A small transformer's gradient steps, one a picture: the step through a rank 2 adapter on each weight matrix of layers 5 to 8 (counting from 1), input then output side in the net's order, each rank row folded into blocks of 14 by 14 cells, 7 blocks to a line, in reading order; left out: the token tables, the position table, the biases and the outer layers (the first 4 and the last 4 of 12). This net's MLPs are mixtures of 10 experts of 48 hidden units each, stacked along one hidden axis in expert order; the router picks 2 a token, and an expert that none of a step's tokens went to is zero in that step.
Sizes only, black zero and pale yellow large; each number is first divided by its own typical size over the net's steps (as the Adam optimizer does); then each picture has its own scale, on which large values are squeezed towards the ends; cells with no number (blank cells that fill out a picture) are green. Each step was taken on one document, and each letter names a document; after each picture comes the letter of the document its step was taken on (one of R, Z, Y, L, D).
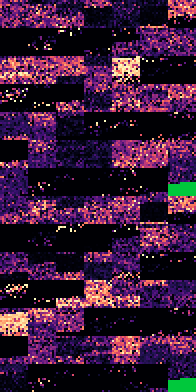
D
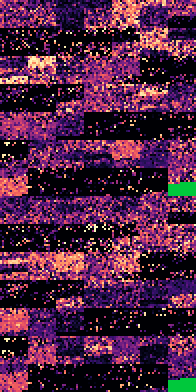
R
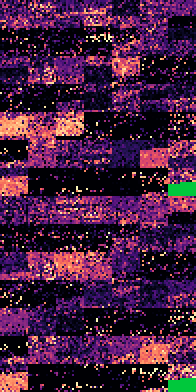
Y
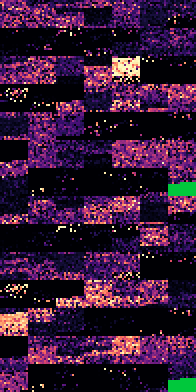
D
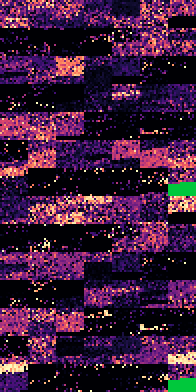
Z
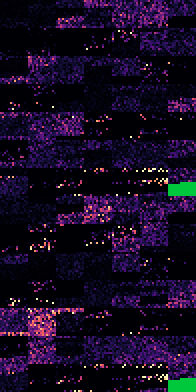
Z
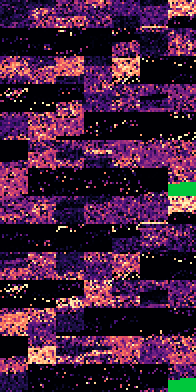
D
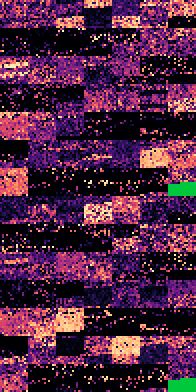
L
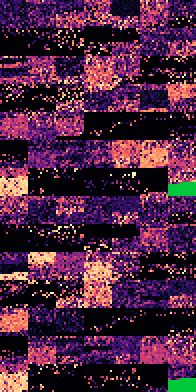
R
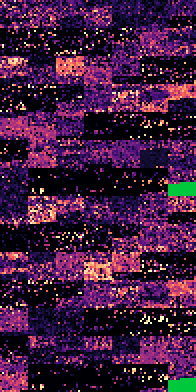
Y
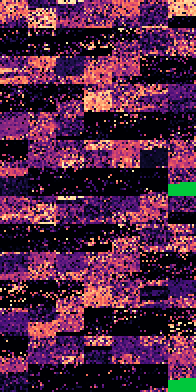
R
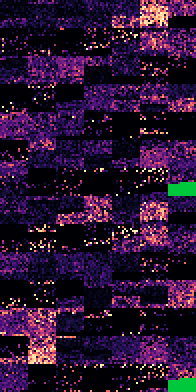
Z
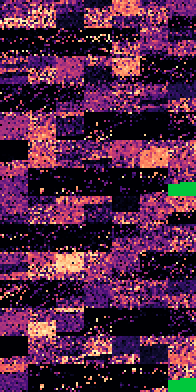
Y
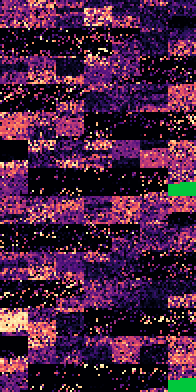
Y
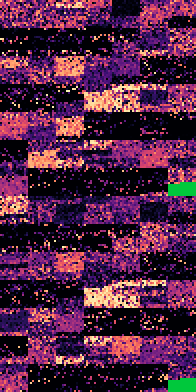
L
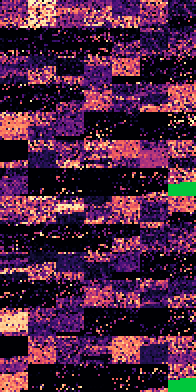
Y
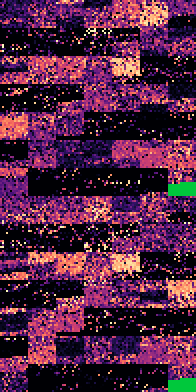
L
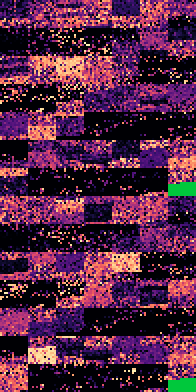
R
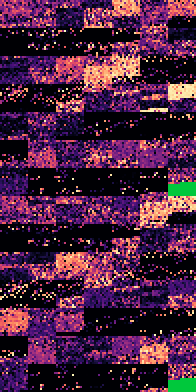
R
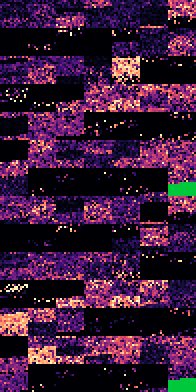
D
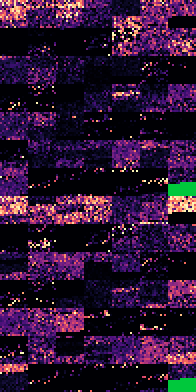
Z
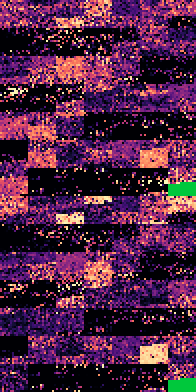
R
